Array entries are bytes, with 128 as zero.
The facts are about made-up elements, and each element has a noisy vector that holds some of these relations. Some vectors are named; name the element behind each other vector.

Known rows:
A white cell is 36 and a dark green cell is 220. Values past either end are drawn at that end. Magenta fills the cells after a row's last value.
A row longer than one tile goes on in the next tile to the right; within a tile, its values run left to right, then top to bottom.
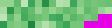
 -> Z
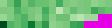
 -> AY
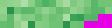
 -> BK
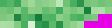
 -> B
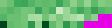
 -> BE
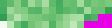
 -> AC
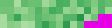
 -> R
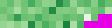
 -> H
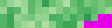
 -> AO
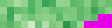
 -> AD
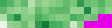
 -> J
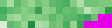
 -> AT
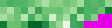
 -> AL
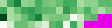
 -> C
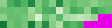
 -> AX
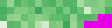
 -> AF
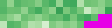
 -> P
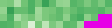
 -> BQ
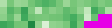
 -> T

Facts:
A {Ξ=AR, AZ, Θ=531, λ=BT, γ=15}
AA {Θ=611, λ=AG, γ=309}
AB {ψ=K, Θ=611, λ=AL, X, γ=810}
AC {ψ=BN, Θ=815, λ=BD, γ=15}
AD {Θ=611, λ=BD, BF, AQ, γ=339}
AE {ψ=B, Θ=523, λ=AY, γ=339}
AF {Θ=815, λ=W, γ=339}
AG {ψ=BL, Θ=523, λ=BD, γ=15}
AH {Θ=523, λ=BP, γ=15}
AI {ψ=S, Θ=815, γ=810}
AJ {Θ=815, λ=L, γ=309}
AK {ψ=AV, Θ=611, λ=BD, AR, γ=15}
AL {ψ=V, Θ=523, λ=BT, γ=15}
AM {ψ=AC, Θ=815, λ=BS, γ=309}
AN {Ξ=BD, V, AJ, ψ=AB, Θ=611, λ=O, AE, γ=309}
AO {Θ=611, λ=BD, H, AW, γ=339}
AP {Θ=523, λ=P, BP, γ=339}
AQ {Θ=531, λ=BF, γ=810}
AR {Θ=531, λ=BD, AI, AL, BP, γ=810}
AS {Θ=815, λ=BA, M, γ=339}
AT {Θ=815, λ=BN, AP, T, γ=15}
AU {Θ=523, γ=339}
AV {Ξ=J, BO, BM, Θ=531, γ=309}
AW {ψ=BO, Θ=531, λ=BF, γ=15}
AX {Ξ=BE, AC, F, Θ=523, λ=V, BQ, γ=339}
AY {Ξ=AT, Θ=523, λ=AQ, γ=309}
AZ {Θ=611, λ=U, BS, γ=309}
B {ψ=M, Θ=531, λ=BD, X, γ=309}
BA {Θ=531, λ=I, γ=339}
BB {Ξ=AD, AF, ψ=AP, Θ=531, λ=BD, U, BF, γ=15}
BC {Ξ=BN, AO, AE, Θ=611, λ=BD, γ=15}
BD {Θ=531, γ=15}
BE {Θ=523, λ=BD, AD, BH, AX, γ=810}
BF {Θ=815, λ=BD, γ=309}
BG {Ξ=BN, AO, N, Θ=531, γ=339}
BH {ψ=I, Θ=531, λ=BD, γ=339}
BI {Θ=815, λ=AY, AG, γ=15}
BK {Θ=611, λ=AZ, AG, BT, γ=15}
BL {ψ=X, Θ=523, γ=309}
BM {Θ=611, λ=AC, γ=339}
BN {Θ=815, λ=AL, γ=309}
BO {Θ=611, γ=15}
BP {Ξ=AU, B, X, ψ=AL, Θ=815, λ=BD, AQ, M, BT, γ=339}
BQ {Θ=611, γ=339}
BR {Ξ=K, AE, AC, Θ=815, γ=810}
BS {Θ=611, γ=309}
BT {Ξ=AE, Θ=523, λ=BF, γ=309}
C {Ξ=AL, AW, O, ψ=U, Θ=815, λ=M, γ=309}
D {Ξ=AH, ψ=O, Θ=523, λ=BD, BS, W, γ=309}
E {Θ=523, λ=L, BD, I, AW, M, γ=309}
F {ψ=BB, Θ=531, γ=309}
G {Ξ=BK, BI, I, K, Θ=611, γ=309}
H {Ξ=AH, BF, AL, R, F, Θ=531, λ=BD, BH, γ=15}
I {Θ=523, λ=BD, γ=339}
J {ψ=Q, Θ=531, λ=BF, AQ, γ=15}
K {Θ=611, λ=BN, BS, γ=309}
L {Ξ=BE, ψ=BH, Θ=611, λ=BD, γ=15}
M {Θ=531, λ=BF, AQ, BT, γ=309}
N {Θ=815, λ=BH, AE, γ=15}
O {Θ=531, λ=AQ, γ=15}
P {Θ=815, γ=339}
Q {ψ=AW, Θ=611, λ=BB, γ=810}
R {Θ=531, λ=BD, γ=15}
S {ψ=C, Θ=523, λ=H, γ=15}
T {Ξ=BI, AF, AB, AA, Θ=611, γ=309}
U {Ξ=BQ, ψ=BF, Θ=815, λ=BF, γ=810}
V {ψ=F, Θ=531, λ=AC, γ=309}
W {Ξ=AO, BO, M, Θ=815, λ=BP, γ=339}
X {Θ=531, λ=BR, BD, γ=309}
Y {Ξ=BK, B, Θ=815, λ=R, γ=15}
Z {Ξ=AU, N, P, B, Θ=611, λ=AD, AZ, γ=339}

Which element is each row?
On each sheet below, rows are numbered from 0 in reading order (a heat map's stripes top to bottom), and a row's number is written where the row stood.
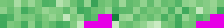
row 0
AB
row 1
AJ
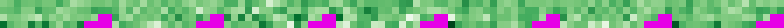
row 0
AH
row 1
BN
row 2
F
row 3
U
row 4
AU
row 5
BF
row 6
E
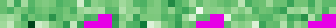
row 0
Y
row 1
BR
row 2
BD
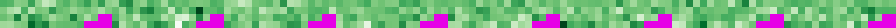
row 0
BB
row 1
S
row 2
BC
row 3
BA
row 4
AI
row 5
BT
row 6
BP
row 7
AE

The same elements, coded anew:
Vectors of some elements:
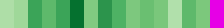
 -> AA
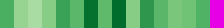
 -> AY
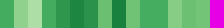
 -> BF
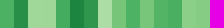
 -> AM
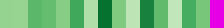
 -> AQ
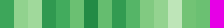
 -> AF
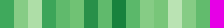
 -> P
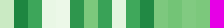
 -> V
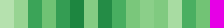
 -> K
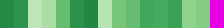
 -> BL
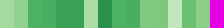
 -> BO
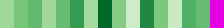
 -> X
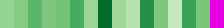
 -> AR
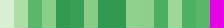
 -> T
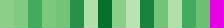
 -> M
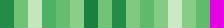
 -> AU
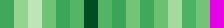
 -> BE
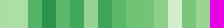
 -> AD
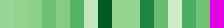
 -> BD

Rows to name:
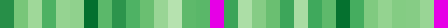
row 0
AP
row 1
W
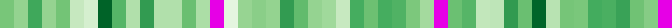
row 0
BG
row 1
L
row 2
D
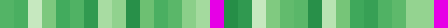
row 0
AC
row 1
AG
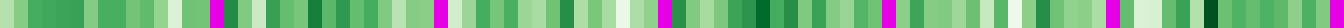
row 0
BK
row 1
I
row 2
Z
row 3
E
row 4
BH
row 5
AX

